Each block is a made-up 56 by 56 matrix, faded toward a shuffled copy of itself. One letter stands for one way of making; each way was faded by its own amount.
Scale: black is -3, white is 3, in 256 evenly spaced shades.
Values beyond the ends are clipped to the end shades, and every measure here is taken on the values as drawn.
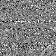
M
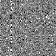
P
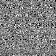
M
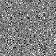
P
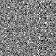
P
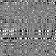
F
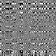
F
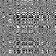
F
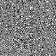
P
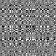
F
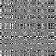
F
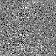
P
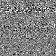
M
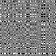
F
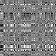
F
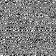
M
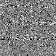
M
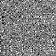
P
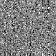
P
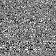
M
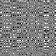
F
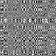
F
